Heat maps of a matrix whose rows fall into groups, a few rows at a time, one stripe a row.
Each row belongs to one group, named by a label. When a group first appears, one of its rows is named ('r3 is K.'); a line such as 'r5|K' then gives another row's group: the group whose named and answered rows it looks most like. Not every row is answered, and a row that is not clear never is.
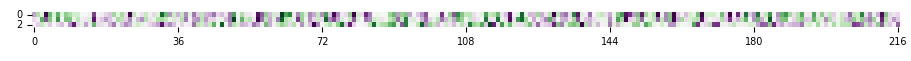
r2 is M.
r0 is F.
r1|F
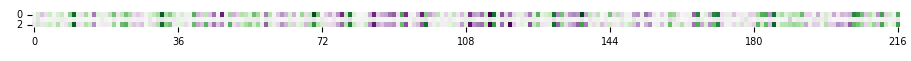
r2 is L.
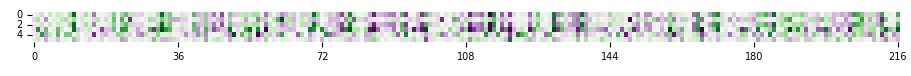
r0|L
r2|L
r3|L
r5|M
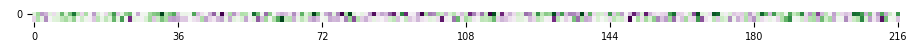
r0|L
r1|F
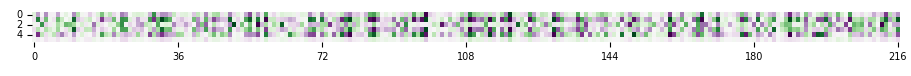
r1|L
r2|F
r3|L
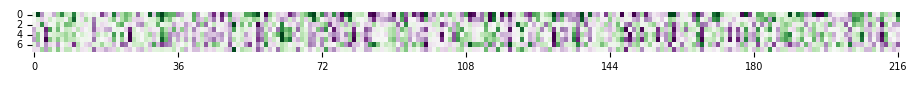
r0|L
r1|L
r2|F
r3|F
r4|F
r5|F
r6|M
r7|F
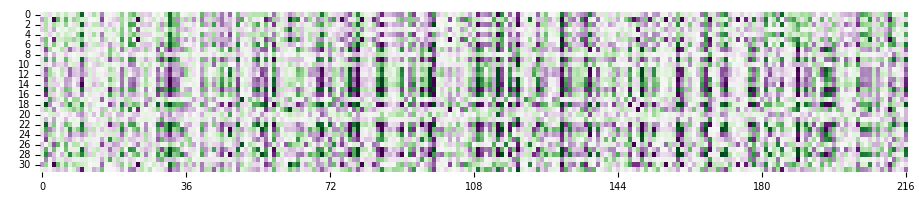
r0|L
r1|F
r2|L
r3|F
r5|F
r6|L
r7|M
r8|M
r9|L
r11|M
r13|M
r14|M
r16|M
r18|L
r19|F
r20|M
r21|M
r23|L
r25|M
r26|F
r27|L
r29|M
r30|F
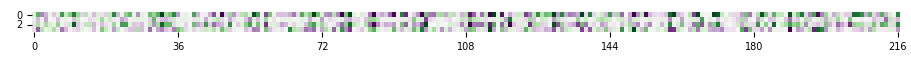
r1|M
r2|L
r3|M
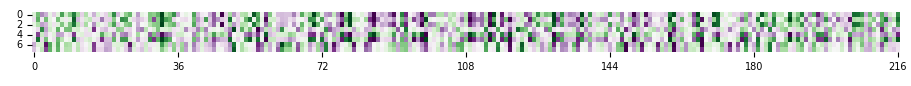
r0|L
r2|L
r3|F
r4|M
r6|F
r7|F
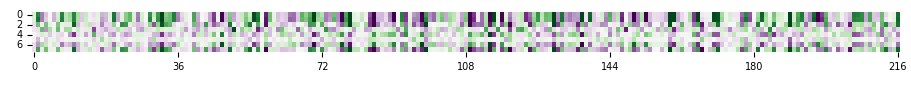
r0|L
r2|L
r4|M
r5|M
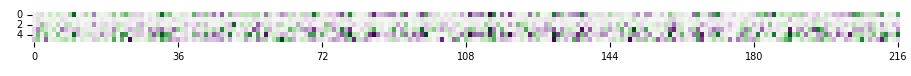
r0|L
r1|M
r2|F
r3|M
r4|L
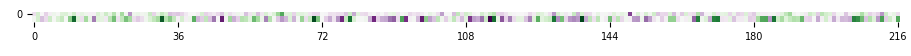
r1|L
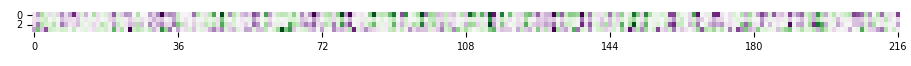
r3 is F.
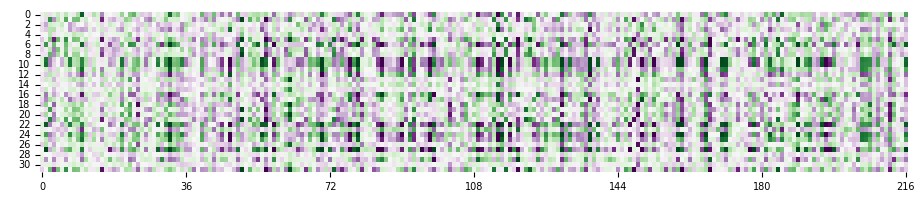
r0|L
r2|M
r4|F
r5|F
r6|L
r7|F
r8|F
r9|L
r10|L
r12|M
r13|F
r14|M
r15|F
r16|M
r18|F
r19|F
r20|F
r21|F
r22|L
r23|M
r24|L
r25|L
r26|F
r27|L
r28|M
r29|M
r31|F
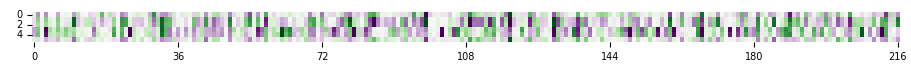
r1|L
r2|L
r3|F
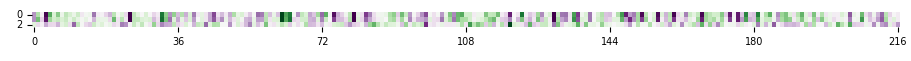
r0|F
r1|F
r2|M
